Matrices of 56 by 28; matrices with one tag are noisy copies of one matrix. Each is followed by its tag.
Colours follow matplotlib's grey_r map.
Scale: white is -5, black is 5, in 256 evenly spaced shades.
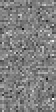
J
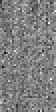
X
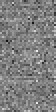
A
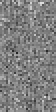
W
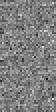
J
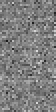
A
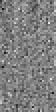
X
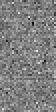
A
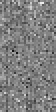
W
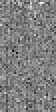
W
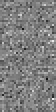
J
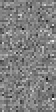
J
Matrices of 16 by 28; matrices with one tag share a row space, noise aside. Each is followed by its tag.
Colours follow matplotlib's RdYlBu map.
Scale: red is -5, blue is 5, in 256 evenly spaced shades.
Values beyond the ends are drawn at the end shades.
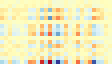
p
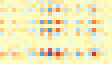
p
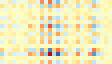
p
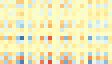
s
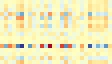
s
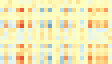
s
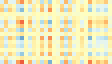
s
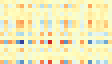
s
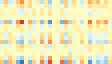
s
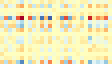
s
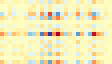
p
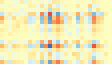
p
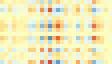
p
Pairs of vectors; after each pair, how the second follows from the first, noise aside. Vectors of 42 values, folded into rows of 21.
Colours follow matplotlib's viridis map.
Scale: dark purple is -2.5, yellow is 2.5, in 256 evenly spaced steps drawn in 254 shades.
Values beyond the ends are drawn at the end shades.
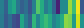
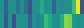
partly zeroed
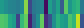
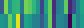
wrapped around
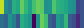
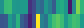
wrapped around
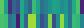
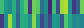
wrapped around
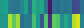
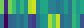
wrapped around
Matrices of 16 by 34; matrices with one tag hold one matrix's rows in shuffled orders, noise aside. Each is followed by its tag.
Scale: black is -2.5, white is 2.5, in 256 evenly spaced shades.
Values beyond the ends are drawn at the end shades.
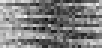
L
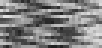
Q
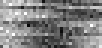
L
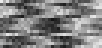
Q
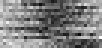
L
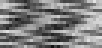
Q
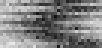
L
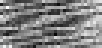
Q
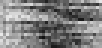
L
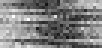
L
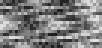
Q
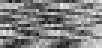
Q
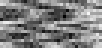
Q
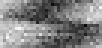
L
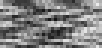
Q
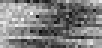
L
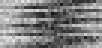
L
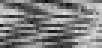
Q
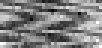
Q
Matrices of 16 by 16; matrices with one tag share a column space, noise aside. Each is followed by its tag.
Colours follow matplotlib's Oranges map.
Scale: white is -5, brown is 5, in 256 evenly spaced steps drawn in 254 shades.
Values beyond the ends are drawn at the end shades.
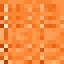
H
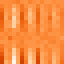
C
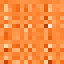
H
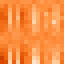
C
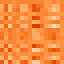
H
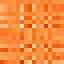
H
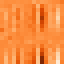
C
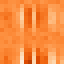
C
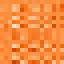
H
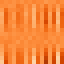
C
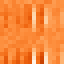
C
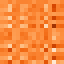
H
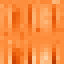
C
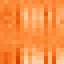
C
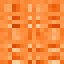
H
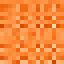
H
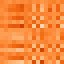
H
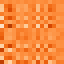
H
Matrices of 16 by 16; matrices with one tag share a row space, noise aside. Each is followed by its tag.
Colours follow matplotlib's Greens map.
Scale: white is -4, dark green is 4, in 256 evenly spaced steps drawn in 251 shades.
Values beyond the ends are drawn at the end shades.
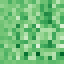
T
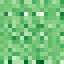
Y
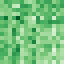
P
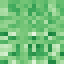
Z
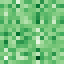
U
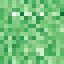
Y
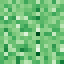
U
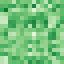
Z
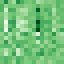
U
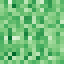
Y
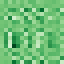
Y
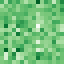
U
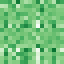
U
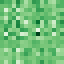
U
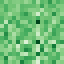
U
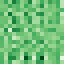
Y
